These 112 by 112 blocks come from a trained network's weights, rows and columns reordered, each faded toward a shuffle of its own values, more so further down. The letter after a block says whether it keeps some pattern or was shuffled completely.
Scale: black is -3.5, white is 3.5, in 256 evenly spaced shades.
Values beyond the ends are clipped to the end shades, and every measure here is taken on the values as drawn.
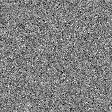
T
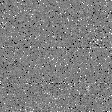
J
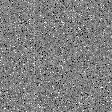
J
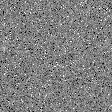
T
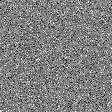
J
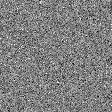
T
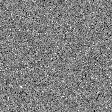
T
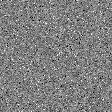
T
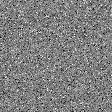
T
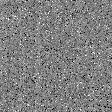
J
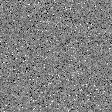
T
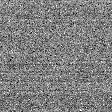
J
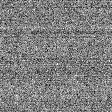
J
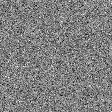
T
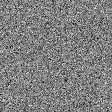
T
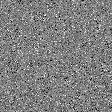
J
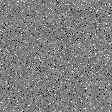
J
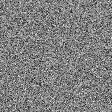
T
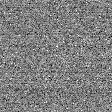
J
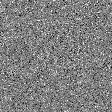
T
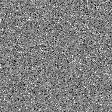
T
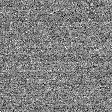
J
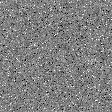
T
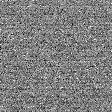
J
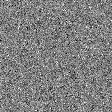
T
